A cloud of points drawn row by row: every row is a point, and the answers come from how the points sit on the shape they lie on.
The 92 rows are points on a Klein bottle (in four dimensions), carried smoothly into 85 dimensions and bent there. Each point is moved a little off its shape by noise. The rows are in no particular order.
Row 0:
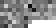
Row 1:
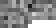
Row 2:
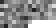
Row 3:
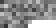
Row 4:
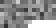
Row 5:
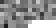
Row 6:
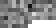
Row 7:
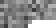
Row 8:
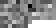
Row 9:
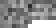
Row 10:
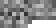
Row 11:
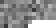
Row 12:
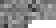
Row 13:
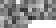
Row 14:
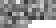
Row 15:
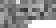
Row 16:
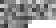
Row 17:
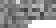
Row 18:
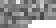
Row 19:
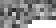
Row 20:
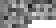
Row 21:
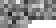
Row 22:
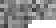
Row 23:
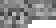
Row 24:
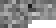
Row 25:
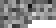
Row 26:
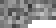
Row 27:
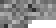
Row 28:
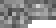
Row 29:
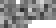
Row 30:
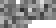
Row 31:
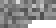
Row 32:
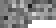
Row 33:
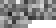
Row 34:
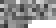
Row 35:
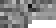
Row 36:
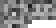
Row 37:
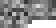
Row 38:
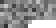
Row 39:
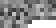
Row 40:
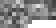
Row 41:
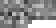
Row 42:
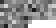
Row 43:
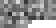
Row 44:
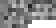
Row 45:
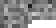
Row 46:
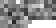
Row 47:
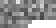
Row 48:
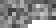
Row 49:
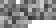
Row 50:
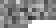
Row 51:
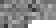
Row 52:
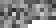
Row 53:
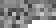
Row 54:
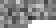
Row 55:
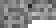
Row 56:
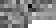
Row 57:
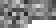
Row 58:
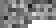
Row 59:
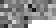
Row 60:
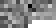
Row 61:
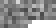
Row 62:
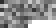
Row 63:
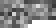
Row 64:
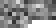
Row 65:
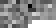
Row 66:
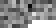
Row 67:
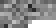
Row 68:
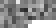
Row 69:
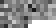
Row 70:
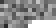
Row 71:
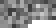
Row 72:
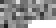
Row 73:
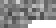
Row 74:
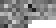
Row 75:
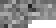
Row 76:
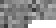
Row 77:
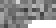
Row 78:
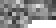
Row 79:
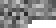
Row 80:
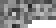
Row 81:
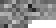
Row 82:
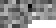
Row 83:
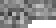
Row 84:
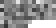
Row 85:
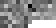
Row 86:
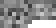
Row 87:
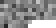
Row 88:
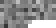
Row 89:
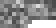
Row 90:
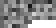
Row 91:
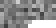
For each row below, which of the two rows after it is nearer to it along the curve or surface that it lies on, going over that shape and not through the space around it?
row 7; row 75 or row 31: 75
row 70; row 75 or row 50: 75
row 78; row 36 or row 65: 36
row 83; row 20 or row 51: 20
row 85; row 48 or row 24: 24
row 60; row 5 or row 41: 5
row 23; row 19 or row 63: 19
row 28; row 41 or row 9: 41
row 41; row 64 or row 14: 14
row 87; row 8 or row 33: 8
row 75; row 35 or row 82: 82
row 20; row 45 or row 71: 71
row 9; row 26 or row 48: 26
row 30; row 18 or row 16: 18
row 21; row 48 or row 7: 48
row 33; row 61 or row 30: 30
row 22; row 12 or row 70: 12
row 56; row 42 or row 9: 42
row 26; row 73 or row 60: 73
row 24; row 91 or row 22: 22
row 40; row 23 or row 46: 46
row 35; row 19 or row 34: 34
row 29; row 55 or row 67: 67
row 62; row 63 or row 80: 80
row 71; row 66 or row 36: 36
